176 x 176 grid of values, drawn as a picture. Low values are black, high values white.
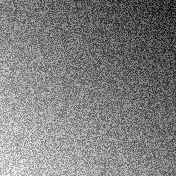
Odd rows or columns: none. Grain: fine. Mirror symmetry: none. Ninth with the lowest average: top right. Average level on the scale: 50%. Histogram: bell-shaped. Slope: up to the bottom left. Ninth with the highest average: bottom left.
